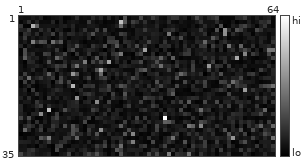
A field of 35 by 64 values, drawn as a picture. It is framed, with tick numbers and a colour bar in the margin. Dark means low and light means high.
Fine speckle covers the field. There is no overall slope. The halves do not mirror each other. Most values sit low, with a long tail of high ones. No row or column stands out. Overall the values sit about 10% of the way up the scale. There is no seam.
